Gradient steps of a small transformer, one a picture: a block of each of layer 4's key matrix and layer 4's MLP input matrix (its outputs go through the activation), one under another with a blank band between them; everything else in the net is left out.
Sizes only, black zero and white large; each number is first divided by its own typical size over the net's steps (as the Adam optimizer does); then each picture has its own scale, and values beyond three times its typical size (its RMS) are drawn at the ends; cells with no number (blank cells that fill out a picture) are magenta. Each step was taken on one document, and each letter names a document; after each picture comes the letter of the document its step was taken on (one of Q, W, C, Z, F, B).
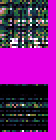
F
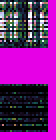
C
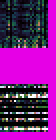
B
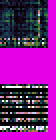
B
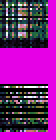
B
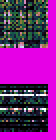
C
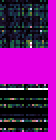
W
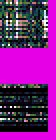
C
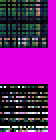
B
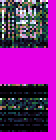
C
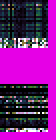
B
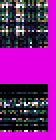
C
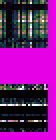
W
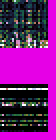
W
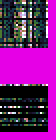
C
